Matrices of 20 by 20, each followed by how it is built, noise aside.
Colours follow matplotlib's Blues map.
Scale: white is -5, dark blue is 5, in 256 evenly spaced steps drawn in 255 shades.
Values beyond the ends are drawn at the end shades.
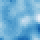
smooth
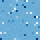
sparse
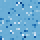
sparse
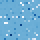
sparse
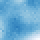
smooth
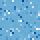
sparse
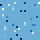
sparse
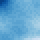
smooth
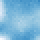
smooth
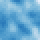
smooth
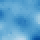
smooth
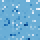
sparse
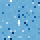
sparse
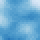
smooth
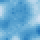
smooth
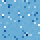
sparse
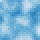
smooth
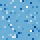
sparse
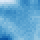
smooth
